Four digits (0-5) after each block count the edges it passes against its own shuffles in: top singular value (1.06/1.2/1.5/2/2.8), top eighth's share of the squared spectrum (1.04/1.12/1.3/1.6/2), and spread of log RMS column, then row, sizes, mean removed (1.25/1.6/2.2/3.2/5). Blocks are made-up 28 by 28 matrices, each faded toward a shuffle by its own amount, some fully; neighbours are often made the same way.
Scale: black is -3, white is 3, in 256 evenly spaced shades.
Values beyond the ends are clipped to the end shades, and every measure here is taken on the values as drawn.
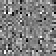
3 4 2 1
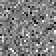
0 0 0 0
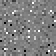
0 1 0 0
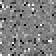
2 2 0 1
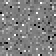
0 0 0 0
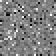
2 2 1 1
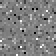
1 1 0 0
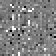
2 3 1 1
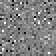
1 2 0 0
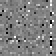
3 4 1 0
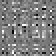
3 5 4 3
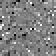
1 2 0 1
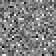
0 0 1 0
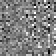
1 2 2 0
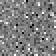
0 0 0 0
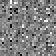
3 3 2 0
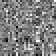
3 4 2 1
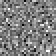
0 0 0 0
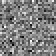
3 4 1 1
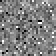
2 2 0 0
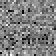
3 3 1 1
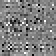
3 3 1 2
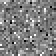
1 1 0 0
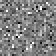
0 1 0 1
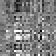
4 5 3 2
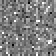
2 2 0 0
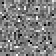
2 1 0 0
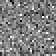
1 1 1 0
